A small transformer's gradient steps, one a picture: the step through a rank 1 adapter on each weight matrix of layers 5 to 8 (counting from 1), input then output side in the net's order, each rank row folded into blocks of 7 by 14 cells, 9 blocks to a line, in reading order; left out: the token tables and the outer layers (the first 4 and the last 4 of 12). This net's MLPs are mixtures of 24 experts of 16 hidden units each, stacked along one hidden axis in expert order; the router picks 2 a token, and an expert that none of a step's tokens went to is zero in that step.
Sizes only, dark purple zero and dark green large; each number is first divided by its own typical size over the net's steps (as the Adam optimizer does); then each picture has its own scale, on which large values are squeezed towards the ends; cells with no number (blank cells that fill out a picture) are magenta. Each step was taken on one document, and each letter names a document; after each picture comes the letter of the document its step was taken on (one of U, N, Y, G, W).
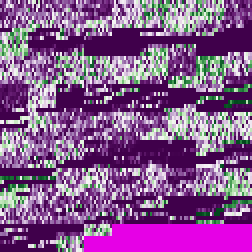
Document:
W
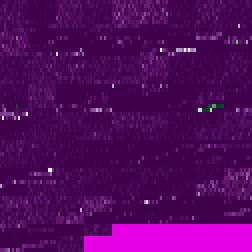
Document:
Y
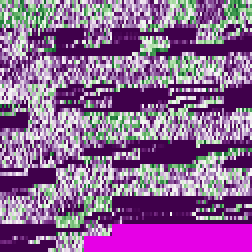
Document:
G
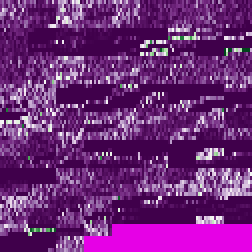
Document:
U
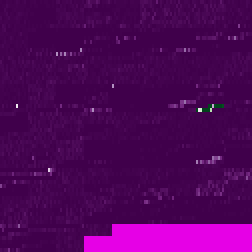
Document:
Y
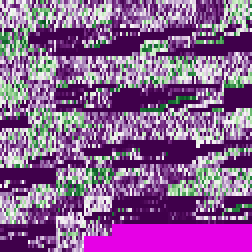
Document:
G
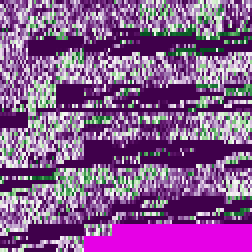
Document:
W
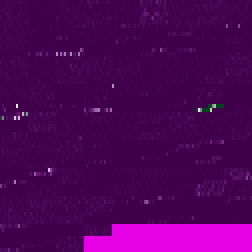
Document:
Y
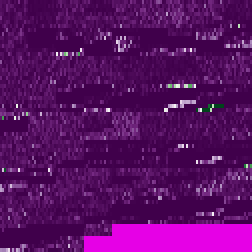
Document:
Y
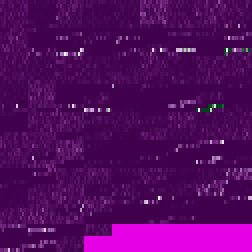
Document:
Y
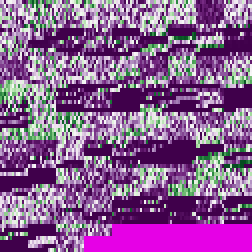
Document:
G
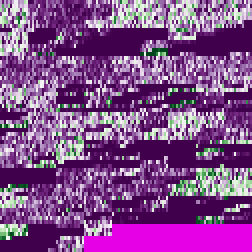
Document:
U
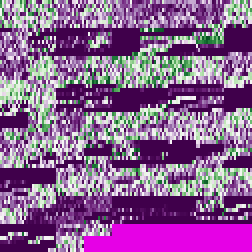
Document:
G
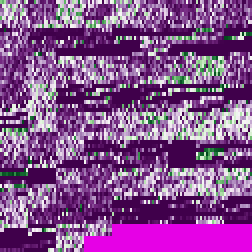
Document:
U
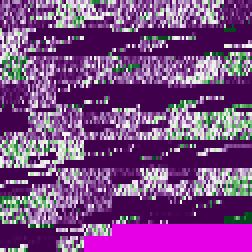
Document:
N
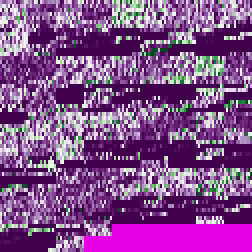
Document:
U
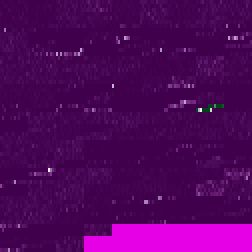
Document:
Y
